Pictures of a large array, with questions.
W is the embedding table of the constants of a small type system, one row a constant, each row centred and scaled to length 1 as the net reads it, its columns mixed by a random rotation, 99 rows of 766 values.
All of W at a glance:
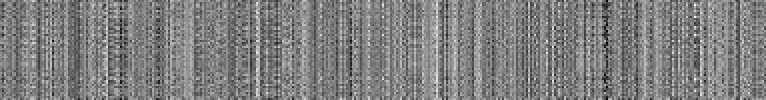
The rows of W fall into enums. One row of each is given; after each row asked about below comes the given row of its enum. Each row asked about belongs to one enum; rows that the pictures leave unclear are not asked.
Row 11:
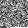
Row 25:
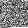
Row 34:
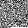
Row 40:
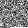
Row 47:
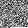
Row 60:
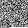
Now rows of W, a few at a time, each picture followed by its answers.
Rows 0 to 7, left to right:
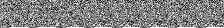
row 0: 60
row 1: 25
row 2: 40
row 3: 34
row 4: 34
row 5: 34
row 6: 60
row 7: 34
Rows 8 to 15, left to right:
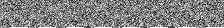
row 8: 60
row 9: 47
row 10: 34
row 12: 47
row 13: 40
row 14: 11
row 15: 60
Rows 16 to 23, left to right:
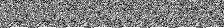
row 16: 34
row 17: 34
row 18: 60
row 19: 40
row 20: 60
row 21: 47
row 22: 25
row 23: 40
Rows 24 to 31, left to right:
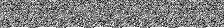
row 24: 60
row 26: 47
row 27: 34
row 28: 47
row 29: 47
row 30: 25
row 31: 60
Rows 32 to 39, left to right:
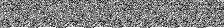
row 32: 60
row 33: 47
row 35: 34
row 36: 60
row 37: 47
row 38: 60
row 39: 25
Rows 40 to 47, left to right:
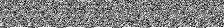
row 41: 40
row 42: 25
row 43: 25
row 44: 34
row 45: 60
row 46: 47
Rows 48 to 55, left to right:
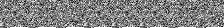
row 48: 40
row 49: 25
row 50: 34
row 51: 40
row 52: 40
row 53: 40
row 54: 25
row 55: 47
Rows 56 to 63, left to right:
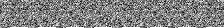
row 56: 25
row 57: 60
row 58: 40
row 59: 47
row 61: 40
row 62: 40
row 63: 25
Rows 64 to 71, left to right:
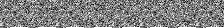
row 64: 40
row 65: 25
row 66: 40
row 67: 60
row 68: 47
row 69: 40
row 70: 34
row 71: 40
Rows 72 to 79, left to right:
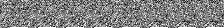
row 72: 25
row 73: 47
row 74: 47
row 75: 47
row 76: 25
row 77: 34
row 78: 34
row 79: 34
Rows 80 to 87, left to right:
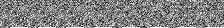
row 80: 47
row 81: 47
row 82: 47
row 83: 60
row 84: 40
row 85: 11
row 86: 25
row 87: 60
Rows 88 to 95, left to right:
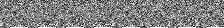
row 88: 40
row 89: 34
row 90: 47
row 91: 34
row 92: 40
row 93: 11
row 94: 47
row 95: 40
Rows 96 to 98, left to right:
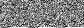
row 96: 25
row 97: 34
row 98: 60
